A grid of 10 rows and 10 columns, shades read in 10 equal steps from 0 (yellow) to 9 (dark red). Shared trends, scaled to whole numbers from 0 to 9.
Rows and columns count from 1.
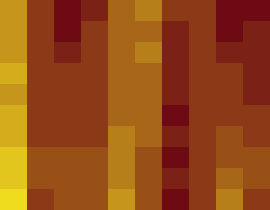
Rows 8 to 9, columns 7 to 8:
9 7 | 8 7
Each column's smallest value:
0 6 6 6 3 4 7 7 4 6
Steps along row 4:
up same same down same up down same up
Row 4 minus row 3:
-1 0 -1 0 0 1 0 0 -1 0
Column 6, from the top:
4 5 4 5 5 5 5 6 6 6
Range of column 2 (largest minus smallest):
1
